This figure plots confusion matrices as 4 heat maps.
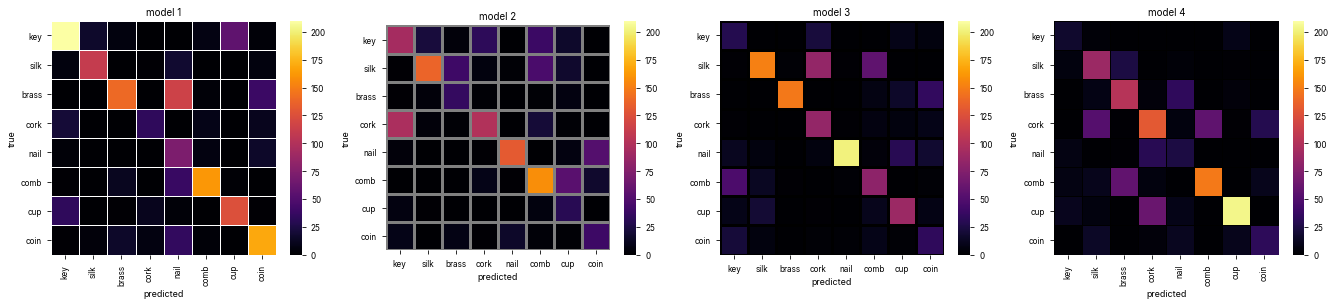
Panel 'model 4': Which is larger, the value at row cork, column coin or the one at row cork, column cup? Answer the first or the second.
the first
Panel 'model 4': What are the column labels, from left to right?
key, silk, brass, cork, nail, comb, cup, coin
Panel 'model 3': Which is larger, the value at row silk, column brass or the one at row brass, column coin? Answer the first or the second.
the second
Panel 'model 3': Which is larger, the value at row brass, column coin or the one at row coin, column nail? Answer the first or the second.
the first
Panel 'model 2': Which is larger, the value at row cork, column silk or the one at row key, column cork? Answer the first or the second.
the second
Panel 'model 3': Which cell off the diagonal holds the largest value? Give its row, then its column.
silk, cork
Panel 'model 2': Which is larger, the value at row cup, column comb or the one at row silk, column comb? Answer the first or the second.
the second
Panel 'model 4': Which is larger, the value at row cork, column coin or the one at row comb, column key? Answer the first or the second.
the first
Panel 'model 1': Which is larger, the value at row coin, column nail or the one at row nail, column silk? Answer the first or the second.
the first
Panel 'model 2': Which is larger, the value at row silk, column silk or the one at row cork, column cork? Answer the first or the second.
the first
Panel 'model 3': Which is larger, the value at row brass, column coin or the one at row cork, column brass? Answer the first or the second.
the first
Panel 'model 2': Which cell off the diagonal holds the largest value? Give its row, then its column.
cork, key
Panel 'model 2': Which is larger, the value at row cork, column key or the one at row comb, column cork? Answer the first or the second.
the first
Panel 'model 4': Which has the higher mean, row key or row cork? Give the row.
cork
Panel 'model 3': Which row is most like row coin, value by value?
key
